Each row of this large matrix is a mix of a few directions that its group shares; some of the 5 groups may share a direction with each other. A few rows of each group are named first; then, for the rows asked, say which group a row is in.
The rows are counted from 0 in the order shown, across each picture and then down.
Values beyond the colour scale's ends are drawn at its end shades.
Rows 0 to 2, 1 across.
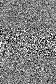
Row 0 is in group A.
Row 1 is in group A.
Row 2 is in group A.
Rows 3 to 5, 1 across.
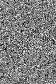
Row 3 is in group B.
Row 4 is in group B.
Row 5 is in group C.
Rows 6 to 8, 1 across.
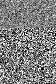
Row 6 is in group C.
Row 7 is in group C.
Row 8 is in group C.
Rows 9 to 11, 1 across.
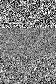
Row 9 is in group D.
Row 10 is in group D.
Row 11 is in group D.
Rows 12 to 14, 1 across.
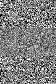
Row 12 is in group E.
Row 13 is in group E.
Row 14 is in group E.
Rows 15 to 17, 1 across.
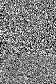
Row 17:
E
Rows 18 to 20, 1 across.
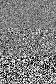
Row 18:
B
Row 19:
D
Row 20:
B
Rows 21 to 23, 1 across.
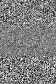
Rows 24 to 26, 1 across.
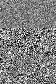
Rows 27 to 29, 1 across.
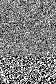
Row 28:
E
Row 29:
D
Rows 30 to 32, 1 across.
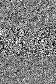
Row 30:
C
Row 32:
B
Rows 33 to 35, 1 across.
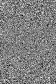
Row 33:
A
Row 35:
D
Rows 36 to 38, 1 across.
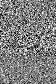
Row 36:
C
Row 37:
E
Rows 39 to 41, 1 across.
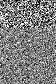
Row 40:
B
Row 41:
B
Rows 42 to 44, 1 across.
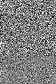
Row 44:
C
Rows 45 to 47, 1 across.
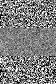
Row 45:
C
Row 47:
C
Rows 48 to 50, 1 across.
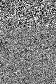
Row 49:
D
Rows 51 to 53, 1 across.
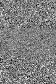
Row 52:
D
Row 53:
D
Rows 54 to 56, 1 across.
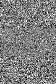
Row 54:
D
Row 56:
A
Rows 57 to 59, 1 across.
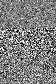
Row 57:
A
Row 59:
B
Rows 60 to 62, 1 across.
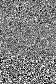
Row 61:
E
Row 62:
D
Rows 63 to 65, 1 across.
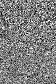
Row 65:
E
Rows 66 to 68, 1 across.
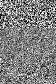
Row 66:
A
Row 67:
C
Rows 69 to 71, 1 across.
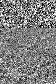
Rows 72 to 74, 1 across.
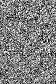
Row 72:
A
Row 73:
D
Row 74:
D
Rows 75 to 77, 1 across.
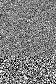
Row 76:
B
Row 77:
E
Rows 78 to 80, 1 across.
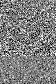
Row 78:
D
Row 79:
D
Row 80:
D
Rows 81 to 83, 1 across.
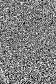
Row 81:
B
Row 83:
D
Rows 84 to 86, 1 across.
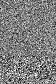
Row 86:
A
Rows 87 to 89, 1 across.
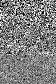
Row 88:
E
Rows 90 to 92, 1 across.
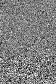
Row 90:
E
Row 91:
A
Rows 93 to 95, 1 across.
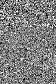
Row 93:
E
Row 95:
B
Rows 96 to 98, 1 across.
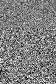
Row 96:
B
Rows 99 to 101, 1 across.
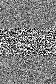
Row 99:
B
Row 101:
C
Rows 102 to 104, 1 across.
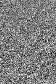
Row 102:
D
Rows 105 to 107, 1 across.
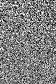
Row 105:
A
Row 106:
A
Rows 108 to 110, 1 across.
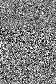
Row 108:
E
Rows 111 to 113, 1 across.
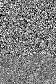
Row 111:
E
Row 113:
C
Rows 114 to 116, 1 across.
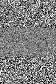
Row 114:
D
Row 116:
C
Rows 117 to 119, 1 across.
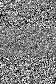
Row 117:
D
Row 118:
C
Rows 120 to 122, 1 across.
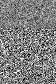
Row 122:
B
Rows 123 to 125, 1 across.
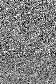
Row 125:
C
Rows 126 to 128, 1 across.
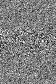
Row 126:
C
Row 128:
A
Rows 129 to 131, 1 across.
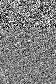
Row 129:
D
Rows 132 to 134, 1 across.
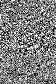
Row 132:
D
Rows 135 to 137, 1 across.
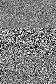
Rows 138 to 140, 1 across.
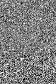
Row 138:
B
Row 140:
B
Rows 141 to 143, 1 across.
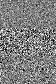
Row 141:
D
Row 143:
E
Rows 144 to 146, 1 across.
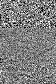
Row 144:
D
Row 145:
C
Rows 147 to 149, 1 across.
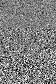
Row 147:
A
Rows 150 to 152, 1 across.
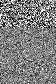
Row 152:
E
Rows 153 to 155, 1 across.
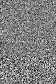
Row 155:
B
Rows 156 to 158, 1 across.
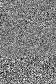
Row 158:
B
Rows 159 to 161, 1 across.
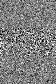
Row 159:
A
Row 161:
A
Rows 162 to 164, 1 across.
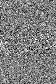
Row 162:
E
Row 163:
D
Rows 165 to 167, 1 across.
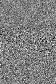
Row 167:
B
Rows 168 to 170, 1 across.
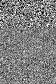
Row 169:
B
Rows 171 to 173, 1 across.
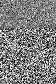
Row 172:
C
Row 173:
B
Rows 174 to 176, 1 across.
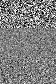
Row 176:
D
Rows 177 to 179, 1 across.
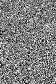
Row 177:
C
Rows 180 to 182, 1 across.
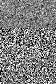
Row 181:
C
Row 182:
C
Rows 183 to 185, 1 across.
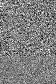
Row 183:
A
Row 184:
D
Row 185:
D
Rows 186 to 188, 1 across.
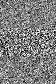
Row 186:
B
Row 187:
D
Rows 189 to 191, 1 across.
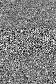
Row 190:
B
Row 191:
E
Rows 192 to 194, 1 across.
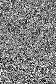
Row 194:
E
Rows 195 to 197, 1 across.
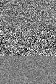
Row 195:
A
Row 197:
E
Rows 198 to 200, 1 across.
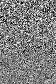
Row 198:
B
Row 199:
B
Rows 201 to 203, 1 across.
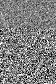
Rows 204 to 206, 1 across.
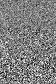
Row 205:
D
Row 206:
B
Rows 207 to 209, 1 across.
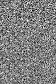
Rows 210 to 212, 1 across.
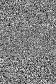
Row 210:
E
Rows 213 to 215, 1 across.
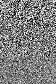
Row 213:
C
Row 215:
A
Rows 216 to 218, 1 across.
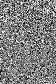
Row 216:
B
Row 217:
A
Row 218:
A
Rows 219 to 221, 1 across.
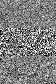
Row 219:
D
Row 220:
D
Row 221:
C
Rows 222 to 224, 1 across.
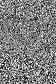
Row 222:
C
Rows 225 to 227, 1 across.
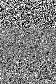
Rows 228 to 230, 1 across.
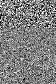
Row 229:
D
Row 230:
B
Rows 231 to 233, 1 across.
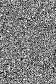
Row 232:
B
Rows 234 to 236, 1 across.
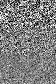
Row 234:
D
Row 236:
D
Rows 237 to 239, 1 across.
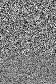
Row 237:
E
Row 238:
B
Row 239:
A
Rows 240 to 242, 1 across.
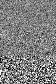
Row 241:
C
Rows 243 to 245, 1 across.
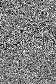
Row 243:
E
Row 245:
A
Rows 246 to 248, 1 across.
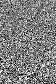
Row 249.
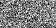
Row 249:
A
